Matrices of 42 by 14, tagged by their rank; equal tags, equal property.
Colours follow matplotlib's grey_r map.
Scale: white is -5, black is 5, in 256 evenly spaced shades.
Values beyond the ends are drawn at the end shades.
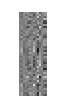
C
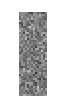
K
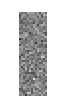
K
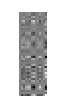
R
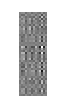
R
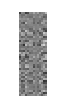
C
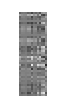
R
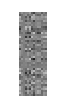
C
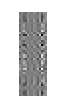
R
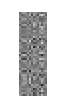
C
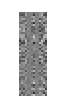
C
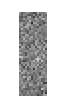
K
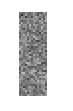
K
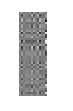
R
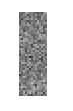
K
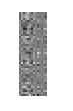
C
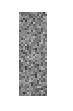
K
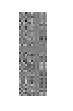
C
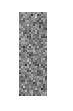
K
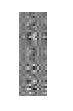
R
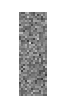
K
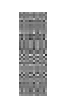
R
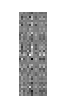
C
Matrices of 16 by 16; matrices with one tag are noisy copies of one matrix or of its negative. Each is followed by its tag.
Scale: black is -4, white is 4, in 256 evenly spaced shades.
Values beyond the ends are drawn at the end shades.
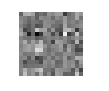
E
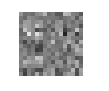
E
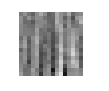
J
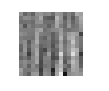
J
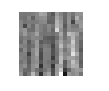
J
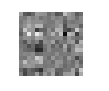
E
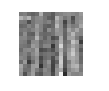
J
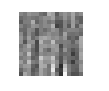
J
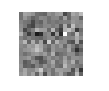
E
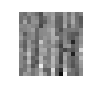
J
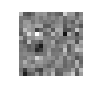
E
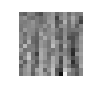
J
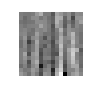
J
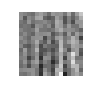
J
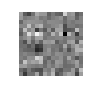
E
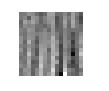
J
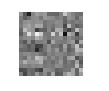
E
